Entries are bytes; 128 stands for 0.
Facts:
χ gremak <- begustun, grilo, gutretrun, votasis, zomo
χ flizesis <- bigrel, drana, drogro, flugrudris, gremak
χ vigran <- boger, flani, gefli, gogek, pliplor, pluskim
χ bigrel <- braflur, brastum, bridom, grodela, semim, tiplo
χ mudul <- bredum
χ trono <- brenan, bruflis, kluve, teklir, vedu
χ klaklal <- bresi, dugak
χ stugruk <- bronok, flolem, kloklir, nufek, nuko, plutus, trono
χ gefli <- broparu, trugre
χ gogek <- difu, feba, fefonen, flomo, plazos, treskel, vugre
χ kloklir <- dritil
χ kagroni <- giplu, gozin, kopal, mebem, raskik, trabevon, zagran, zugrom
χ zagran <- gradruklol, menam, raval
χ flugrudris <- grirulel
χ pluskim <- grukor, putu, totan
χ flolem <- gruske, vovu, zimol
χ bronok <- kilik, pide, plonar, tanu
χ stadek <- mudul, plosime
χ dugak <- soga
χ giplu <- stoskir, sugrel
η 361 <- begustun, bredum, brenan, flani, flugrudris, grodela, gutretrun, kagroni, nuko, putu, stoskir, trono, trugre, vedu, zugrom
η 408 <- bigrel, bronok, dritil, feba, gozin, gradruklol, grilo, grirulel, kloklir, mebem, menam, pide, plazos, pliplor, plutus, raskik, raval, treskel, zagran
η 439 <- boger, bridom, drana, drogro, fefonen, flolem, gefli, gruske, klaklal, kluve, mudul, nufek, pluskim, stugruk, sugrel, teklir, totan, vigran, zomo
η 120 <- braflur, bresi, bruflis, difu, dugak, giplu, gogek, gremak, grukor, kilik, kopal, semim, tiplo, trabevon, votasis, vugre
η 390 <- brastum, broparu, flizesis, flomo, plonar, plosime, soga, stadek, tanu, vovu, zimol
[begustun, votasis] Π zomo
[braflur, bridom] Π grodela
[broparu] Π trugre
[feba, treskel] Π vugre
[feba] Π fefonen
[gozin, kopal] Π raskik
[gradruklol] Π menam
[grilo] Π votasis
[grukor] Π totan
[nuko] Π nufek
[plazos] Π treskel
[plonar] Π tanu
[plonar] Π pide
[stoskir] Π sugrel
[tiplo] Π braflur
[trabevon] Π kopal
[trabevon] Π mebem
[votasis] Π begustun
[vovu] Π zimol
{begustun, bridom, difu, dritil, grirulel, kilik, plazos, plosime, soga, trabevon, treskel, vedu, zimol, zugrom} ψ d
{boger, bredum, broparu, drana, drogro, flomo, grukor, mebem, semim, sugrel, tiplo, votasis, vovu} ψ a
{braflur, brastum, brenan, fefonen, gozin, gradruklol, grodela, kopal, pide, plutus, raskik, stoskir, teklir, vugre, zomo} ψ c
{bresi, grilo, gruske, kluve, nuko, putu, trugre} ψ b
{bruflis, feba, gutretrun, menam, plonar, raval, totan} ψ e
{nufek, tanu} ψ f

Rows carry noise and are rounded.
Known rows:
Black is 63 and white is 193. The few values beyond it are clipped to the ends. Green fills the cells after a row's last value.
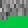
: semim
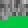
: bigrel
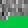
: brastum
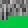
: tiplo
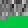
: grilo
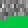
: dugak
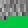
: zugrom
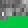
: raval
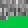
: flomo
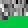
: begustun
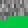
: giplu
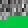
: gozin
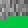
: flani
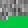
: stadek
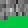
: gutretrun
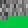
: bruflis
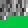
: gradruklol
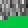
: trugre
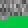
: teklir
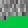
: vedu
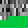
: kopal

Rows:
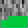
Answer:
nufek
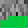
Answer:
brenan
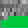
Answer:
mebem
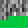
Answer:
grukor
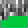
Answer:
broparu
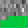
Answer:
klaklal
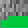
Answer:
kagroni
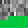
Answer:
vugre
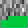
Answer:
sugrel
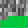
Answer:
plonar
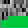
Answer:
braflur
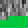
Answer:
totan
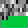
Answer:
votasis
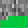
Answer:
flizesis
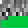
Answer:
stoskir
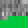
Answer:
zagran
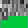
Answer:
bridom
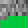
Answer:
bredum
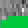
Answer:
mudul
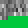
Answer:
trabevon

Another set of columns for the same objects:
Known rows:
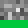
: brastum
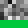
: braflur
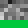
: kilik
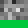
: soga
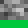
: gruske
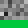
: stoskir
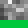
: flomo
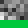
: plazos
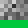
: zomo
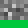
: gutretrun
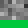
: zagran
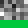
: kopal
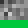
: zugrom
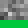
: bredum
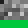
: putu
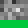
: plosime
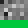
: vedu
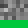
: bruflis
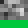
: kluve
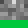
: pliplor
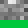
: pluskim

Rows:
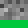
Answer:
giplu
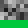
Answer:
feba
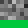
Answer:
bigrel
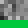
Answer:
tiplo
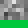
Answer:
teklir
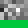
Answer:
zimol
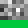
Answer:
vovu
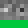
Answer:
dugak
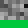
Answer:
raval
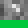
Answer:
tanu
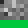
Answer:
trono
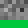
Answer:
gremak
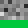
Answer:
gradruklol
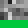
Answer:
grodela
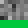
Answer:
semim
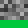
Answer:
grilo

